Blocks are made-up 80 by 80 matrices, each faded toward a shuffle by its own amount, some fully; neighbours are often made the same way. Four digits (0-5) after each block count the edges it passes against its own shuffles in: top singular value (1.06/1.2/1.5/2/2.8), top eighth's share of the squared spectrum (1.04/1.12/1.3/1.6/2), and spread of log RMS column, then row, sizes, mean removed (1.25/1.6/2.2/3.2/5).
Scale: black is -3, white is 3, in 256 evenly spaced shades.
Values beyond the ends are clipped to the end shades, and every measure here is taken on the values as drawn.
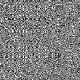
4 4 2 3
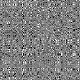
4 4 3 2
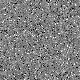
1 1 0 0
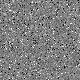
1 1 0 0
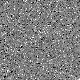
2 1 0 0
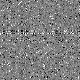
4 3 0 2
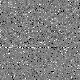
3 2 0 1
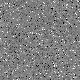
1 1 0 0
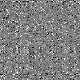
4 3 2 2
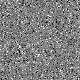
3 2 0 0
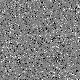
0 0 0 0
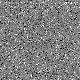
1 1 0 0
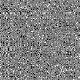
4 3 2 2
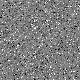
0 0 0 0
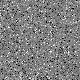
0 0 0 0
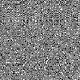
4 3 1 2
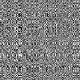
4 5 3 3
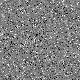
1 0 0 0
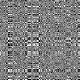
5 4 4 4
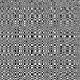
5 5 4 4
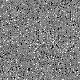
3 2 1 0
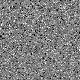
3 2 0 0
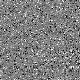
3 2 1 1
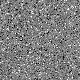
0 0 0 0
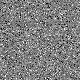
2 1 0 0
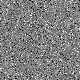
0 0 0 0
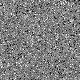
1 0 0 0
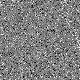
1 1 0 0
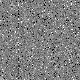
1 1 1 0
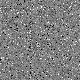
1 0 0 0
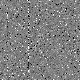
2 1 1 0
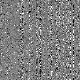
2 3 4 0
